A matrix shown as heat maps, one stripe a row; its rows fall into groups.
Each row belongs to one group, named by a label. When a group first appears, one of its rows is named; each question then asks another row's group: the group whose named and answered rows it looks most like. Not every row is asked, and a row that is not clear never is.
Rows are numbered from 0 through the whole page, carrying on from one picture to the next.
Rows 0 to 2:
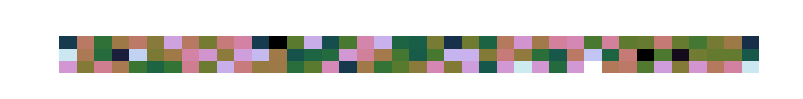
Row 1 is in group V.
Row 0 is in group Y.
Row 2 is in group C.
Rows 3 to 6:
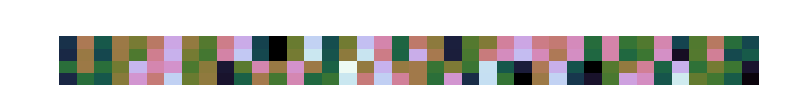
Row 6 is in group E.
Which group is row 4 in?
Y
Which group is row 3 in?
Y
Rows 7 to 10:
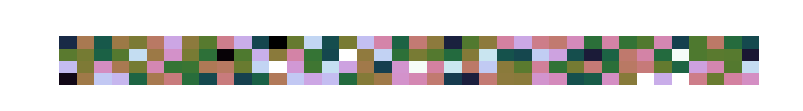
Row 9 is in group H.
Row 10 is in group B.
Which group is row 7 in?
Y
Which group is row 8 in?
E
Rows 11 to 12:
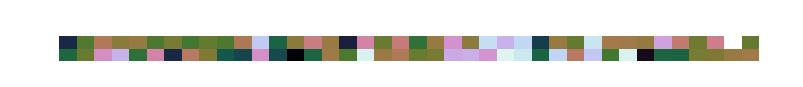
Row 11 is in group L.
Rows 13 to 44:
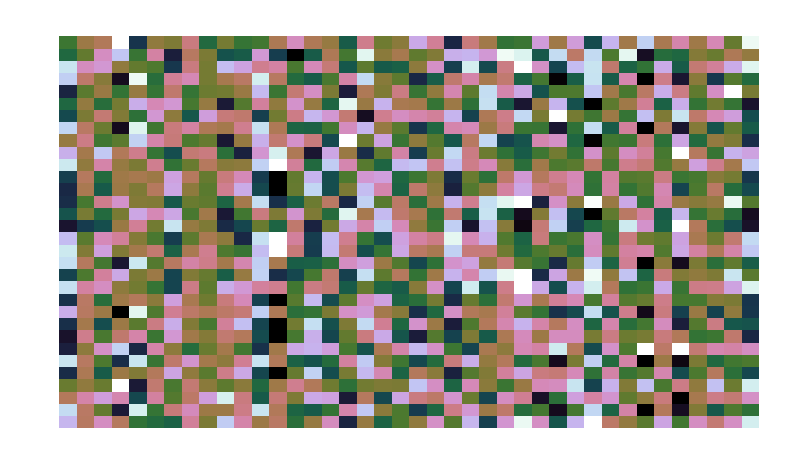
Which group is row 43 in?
V
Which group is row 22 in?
H
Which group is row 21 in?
E
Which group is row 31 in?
V
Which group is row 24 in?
Y
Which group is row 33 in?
C
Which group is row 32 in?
L
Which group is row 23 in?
H
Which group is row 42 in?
C
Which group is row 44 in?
C
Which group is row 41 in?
B
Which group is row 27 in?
E
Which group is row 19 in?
B
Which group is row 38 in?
B
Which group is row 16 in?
V
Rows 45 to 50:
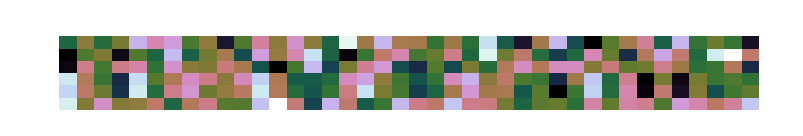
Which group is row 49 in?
V
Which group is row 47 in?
Y
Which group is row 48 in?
V
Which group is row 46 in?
L
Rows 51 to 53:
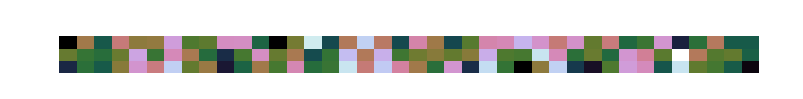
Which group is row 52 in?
E
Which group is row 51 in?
Y
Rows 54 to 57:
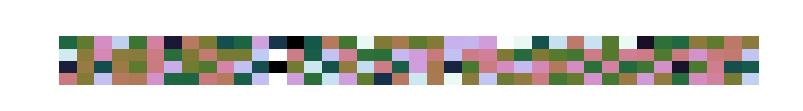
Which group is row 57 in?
H
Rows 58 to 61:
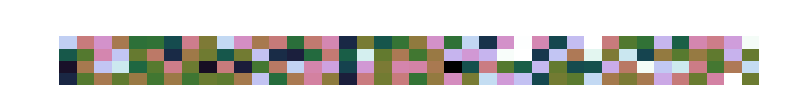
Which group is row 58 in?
C
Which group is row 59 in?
L
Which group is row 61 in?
L
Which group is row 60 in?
B
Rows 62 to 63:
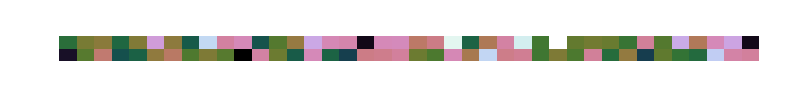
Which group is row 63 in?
L
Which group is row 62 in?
B
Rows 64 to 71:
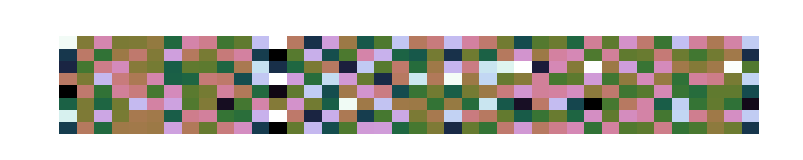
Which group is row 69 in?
E
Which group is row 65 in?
Y
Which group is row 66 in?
L
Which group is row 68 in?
Y
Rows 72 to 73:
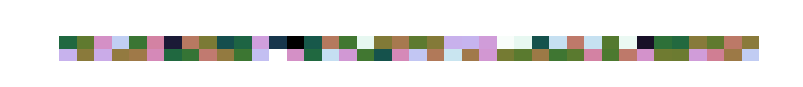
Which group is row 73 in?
H
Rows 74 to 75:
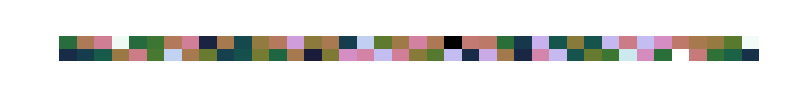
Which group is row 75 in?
E
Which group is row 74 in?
B
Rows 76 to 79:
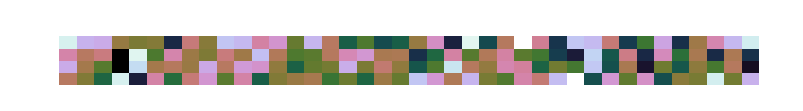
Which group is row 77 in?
V
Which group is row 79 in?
B
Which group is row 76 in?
C
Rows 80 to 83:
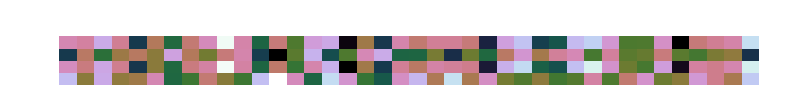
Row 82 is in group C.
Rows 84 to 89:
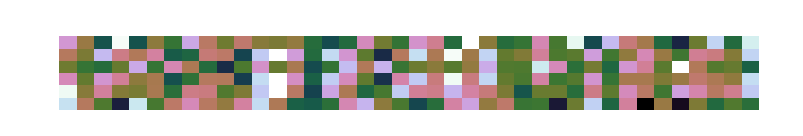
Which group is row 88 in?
H
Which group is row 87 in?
H
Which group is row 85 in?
H
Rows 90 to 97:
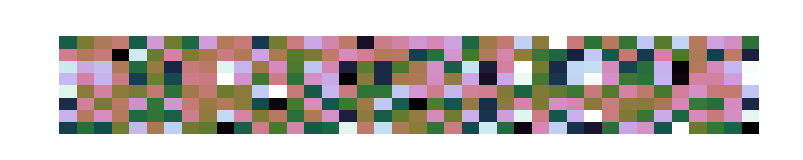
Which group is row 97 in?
E
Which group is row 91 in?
V
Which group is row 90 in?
B
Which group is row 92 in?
C
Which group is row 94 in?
H
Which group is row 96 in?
C
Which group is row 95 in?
Y
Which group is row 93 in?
C
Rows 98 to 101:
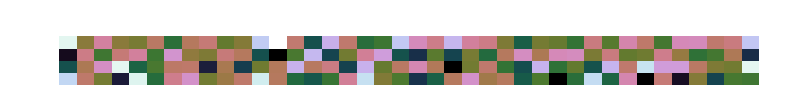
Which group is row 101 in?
V
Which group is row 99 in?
Y
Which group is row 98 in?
H
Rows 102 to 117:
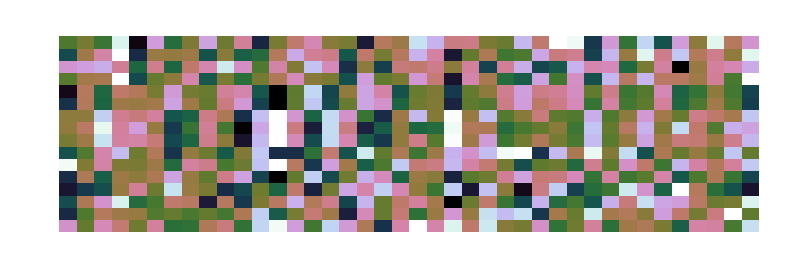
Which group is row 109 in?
H
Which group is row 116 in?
L
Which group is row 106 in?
Y
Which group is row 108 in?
H
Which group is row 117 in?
H
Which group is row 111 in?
L
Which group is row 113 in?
Y
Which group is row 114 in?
E
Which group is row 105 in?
B
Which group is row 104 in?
C
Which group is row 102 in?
B
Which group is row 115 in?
B
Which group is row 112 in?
H
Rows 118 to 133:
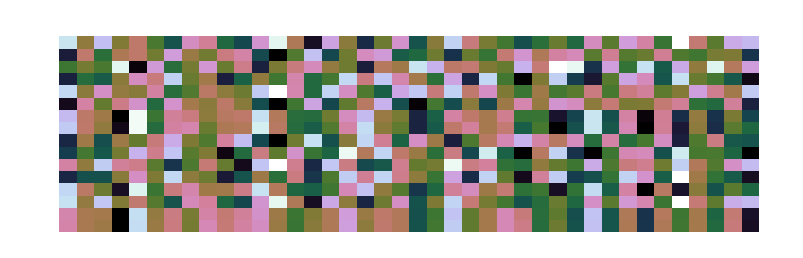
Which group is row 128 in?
H
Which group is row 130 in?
V
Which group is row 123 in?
Y
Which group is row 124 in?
V
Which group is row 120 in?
B
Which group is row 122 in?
H
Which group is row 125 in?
V
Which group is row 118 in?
H
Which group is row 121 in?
E
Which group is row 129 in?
E
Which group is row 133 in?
V
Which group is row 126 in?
Y
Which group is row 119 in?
Y
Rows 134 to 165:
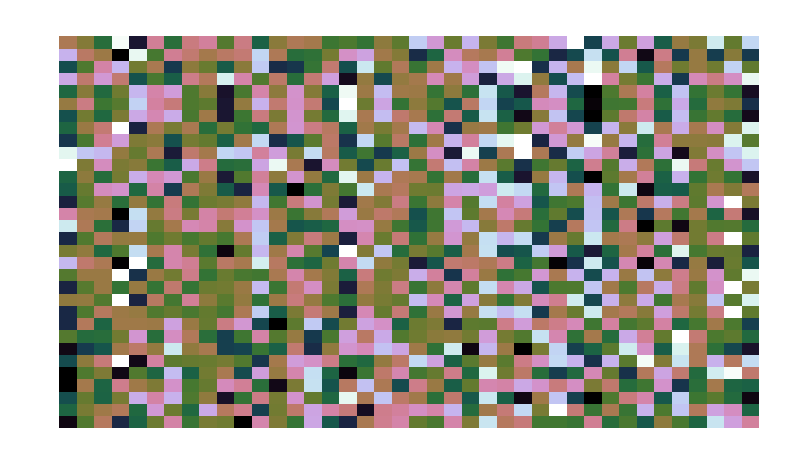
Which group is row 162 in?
Y
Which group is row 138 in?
E
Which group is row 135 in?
V
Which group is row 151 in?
E
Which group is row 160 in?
B
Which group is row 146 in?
L
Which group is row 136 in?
L
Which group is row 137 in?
C
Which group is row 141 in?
B
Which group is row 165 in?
L
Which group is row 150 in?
L
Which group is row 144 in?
H
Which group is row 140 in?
E
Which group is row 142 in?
L
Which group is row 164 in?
B
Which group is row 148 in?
V
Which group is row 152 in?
V
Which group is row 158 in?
E
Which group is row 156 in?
L
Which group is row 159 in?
E
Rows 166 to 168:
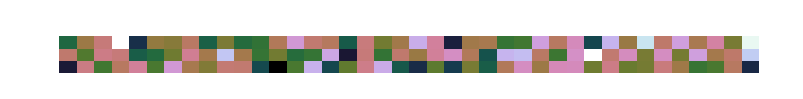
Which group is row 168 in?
Y
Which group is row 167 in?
C
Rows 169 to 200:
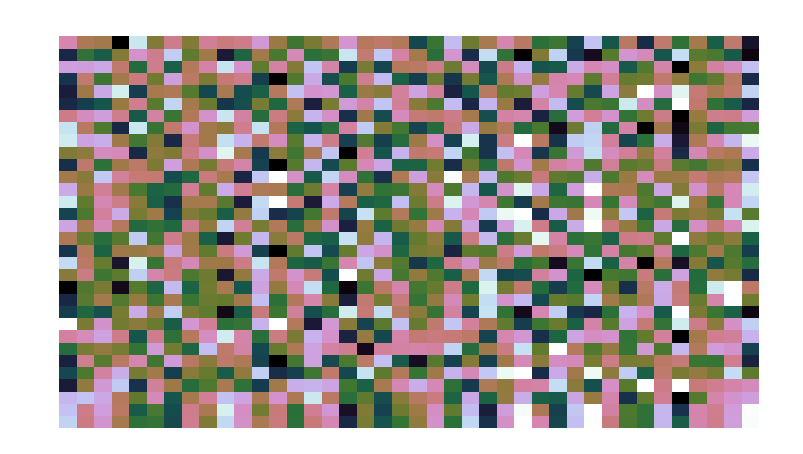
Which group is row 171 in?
C
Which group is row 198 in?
C
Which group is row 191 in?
E
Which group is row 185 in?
E
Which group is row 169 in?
V
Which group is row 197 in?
B
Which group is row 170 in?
E
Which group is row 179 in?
Y
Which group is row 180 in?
H
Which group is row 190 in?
L
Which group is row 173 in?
B
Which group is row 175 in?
C
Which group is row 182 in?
H
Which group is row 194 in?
B
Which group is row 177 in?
C
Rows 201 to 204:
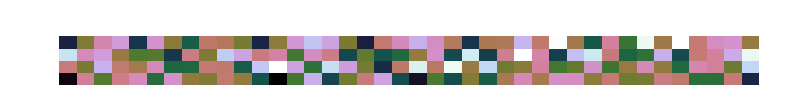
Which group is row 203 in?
H
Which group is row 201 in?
B
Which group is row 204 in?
Y
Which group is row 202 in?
C
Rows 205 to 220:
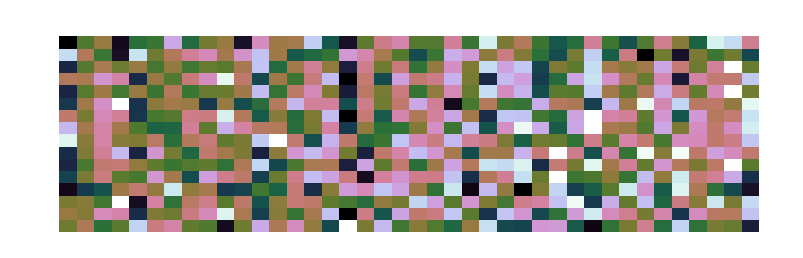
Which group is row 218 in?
B
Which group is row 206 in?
V
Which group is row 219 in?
C
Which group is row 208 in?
C
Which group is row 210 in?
B
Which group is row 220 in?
E
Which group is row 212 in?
C
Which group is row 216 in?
B
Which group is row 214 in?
B
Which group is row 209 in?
L
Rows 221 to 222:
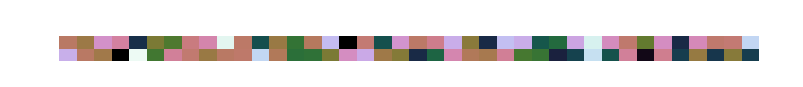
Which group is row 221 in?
C
